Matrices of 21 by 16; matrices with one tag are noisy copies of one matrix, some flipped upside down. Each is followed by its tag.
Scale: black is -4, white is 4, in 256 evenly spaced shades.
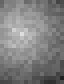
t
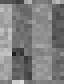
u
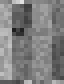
u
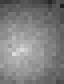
t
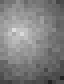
t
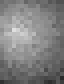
t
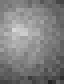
t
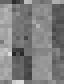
u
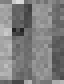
u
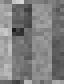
u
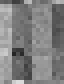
u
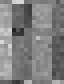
u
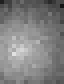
t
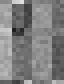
u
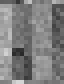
u
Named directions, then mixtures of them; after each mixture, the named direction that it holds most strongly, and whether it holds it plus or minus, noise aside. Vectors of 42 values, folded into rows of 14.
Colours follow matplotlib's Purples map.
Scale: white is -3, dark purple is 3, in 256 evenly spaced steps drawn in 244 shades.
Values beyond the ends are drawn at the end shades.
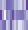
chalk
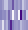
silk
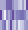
chalk, plus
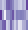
chalk, plus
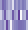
silk, minus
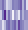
chalk, minus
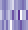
silk, minus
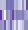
chalk, plus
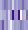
silk, minus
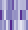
chalk, plus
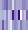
silk, minus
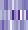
silk, minus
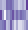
chalk, plus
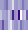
silk, minus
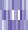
silk, plus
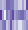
chalk, plus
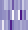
silk, plus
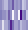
silk, plus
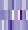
silk, plus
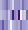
silk, minus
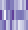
chalk, plus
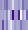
silk, minus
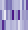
chalk, plus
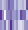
chalk, plus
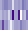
silk, minus
